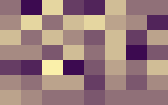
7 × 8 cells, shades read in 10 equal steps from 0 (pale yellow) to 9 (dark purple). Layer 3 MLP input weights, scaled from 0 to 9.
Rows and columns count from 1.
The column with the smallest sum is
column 6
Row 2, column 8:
8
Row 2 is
4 1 5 2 1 3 4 8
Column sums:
29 36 22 32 39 21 41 33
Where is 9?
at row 1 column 2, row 4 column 7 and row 5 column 4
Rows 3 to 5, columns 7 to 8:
7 3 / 9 6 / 5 2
